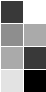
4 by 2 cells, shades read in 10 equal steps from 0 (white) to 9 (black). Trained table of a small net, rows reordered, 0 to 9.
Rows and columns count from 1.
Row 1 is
7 0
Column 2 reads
0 3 7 9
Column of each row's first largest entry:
1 1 2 2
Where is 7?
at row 1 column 1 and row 3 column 2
